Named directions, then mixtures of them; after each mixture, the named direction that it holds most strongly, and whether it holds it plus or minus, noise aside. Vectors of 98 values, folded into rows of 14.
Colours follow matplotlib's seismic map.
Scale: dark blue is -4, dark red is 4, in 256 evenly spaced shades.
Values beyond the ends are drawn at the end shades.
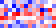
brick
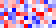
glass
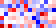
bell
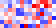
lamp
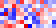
glass, plus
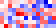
lamp, minus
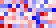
bell, plus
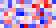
lamp, plus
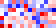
bell, plus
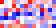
brick, minus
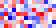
glass, plus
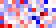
bell, plus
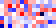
bell, minus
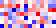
bell, minus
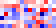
bell, minus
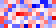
lamp, minus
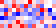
brick, minus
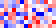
glass, minus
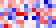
glass, plus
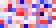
lamp, minus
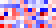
bell, plus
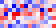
brick, plus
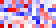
bell, plus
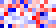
bell, minus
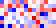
bell, minus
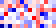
bell, minus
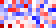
bell, plus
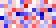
glass, minus
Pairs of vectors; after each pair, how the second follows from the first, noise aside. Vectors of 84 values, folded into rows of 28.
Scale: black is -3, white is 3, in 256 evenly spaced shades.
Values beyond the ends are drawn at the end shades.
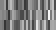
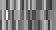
reversed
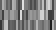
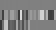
partly zeroed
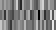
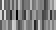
reversed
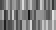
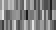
reversed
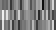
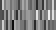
reversed
